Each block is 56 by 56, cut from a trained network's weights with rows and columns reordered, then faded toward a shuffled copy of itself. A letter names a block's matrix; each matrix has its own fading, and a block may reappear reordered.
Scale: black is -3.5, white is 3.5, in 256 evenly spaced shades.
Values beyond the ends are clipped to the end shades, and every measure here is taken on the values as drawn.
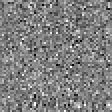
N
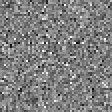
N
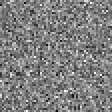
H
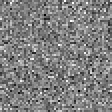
H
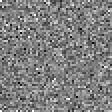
H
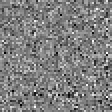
N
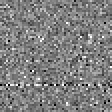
N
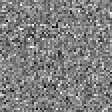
H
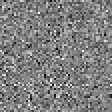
N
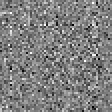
N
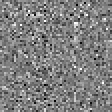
N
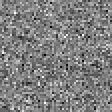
H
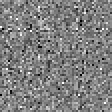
N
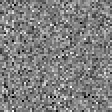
N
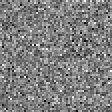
H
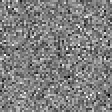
H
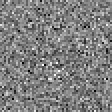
H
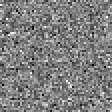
H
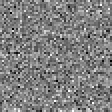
H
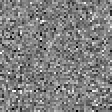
N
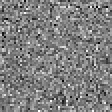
N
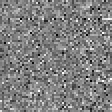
N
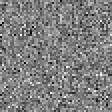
H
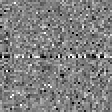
N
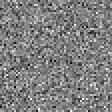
H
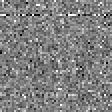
N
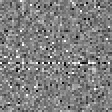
N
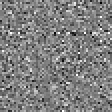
N
